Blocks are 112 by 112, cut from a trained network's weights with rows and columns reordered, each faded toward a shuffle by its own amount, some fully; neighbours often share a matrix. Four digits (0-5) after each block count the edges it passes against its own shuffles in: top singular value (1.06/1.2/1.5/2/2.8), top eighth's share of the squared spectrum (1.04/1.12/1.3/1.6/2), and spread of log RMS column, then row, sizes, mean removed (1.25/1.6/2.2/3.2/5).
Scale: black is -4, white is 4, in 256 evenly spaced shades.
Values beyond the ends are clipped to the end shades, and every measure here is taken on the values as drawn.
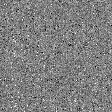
2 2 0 1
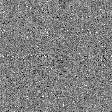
2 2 1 2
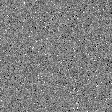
0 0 0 0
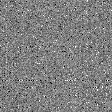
2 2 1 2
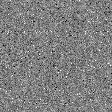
2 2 0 1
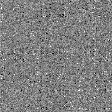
2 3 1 2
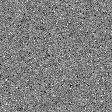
0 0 0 0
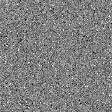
2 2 1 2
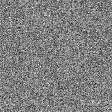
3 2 0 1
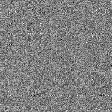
3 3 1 2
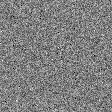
0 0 0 0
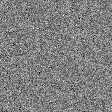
0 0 0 0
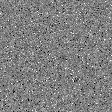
1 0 0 0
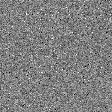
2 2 0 1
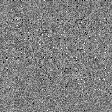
3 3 2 2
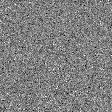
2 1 0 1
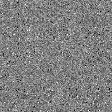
2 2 1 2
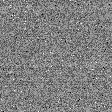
1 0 0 0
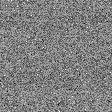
1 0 0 0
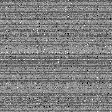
5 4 2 2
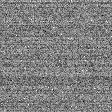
3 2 0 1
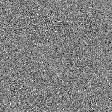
3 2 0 1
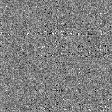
3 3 2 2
